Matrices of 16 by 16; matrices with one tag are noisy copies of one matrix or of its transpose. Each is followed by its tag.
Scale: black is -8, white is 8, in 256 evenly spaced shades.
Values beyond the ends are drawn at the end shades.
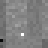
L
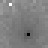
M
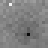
M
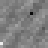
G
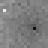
M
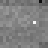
L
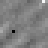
G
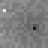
M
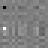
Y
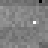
L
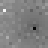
M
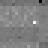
L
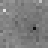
M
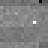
L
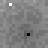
M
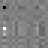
Y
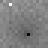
M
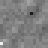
G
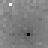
M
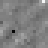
G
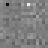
Y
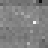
L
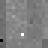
L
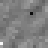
G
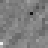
G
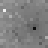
M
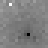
M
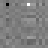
Y
